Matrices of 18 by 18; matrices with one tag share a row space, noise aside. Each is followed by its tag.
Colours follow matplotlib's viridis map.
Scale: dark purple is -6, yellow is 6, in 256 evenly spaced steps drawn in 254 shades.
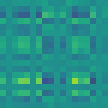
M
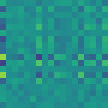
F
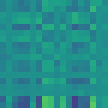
M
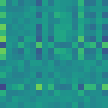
F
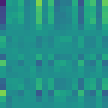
F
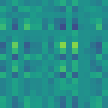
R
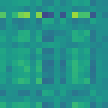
M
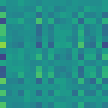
F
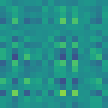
R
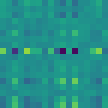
R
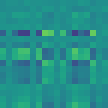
M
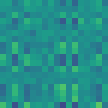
R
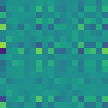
F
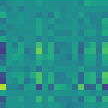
F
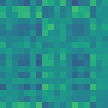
M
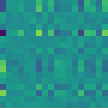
F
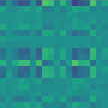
M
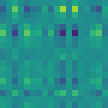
R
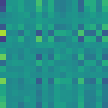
F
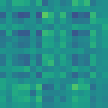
M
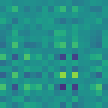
R
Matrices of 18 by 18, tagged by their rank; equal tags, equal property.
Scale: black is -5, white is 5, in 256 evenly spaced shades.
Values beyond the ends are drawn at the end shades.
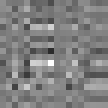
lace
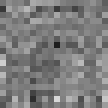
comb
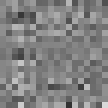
comb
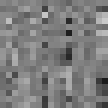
comb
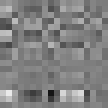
lace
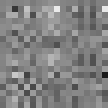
comb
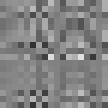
lace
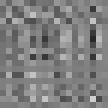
lace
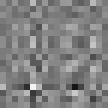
lace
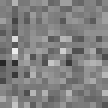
comb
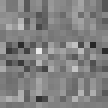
comb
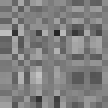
lace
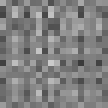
lace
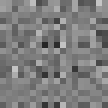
comb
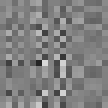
lace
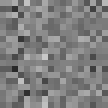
comb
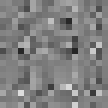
comb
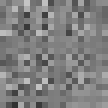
comb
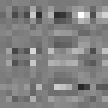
lace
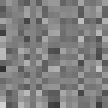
lace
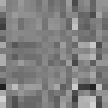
lace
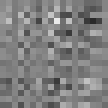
lace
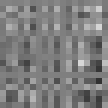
lace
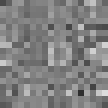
comb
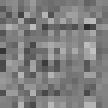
comb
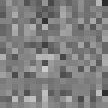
comb
